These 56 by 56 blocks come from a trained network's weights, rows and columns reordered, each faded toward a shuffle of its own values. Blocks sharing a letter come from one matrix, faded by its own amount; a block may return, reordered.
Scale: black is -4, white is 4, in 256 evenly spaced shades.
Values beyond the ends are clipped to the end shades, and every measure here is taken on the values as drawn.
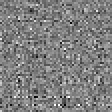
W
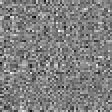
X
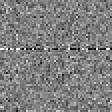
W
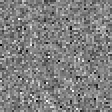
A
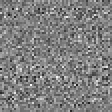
X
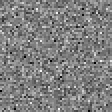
A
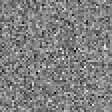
A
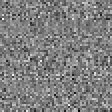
X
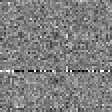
W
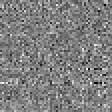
W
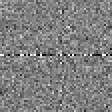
W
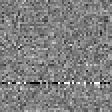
W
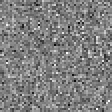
A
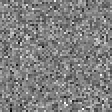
A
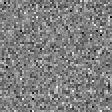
A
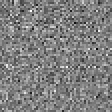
X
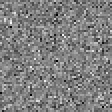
A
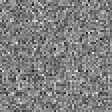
X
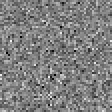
A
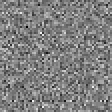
X
